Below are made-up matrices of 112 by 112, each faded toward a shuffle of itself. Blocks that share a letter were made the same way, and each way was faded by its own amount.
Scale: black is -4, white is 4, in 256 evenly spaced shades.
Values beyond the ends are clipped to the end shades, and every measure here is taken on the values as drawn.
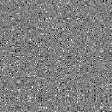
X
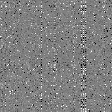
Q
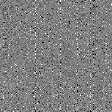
X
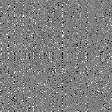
Q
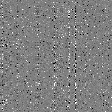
Q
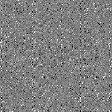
X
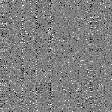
Q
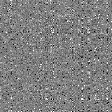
X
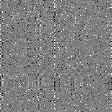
Q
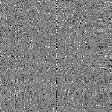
X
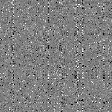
Q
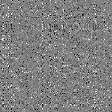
Q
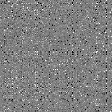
Q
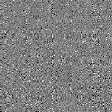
X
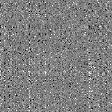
X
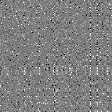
Q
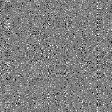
X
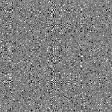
X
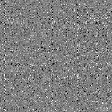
X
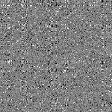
X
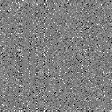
Q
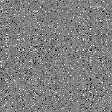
Q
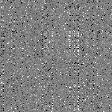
Q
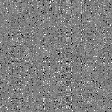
Q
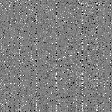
Q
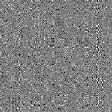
X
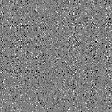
X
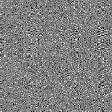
X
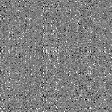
X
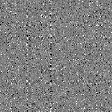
X
